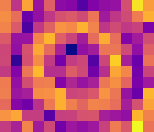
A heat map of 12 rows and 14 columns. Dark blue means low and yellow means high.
Calmest part: bottom middle. Ninth with the highest average: bottom right. Slope: none. Rings: centred on the centre. Ninth with the lowest average: centre. Odd rows or columns: none.
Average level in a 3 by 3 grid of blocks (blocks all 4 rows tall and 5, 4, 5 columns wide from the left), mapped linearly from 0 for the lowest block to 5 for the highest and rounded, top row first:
444 / 404 / 345
